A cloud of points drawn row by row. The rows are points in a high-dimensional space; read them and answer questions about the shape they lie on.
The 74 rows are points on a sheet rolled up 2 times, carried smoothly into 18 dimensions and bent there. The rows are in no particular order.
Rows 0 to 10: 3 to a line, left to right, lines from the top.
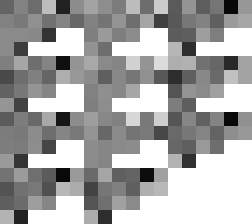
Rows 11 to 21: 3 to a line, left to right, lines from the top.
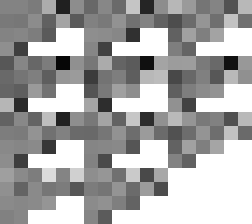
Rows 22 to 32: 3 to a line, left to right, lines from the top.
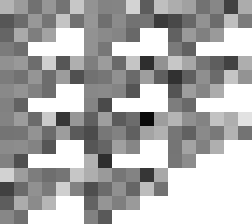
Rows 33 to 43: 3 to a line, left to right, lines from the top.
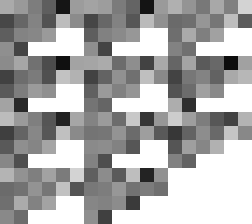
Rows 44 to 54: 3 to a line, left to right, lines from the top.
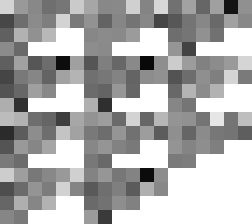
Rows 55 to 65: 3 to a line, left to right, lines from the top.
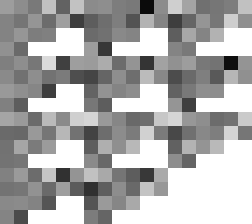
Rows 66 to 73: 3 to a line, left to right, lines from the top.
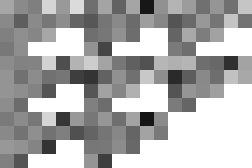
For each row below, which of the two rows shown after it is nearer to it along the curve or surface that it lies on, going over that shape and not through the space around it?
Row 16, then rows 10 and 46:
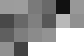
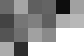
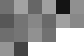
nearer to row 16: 46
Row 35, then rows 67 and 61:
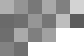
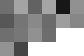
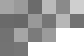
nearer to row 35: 61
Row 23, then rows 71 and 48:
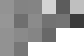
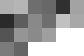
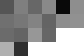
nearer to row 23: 48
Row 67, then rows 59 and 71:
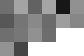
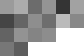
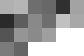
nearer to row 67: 71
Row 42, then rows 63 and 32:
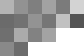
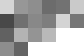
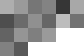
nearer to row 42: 32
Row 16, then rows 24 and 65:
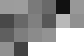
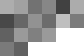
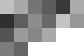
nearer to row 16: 65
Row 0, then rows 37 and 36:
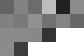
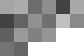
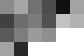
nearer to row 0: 36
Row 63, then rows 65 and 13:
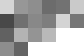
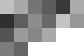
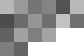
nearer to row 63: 65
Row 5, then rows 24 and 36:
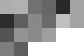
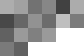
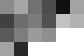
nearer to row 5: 24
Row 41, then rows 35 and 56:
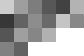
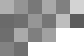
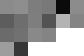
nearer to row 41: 56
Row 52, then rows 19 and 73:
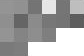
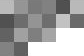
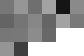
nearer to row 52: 73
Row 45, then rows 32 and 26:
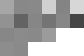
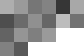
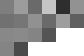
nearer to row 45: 26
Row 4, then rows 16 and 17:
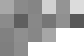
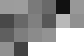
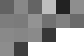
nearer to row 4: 17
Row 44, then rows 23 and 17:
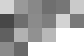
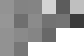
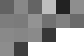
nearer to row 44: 23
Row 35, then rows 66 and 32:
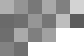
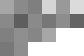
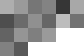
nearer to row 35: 32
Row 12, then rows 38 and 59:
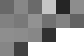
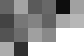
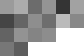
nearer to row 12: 38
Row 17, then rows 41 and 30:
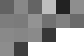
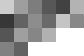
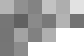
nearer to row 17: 30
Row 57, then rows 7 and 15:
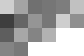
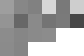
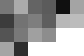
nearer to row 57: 7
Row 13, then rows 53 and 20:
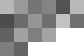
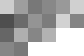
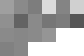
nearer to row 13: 53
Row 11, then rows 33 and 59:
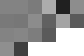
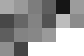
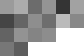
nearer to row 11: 33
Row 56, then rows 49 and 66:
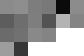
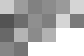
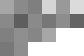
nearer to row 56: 49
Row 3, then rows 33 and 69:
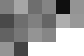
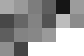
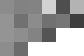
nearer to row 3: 33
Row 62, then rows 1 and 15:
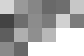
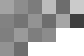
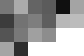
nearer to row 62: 1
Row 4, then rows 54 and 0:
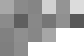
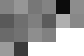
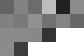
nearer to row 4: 0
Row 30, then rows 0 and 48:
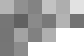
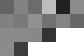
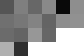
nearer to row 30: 0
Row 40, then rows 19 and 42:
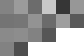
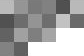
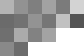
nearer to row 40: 42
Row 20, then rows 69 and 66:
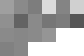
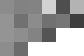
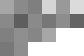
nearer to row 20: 66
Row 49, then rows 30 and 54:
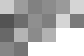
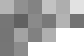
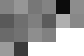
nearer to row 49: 30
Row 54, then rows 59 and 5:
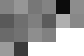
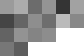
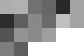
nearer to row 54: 5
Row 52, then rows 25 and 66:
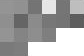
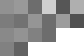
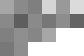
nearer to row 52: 66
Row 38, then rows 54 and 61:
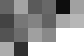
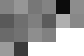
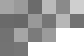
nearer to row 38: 54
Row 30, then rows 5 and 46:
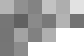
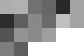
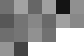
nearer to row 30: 5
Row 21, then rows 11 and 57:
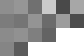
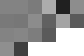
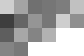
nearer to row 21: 11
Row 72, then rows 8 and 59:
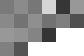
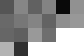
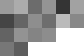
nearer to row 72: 8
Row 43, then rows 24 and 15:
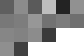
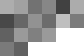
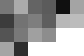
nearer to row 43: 15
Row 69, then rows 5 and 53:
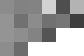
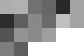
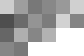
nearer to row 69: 53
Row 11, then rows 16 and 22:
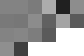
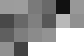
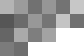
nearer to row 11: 16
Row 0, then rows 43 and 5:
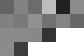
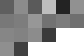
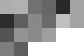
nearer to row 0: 43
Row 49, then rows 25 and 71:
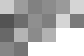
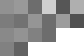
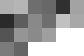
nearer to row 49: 71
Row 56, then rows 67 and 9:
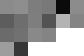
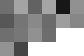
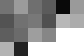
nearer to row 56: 67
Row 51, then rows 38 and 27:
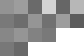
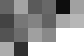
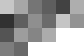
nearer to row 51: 27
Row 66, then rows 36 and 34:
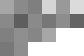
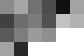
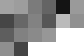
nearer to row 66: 34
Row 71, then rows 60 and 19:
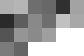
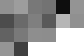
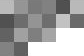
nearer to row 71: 60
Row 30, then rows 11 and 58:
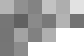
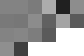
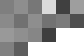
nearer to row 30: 58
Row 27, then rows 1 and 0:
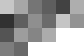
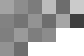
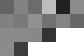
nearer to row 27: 1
